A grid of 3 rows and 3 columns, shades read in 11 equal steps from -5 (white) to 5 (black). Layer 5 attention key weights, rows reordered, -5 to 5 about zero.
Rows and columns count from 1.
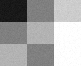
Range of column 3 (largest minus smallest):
2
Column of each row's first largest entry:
1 1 2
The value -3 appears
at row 1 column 3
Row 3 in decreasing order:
0 -2 -5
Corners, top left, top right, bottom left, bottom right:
4 -3 -2 -5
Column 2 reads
0 -2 0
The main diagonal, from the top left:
4 -2 -5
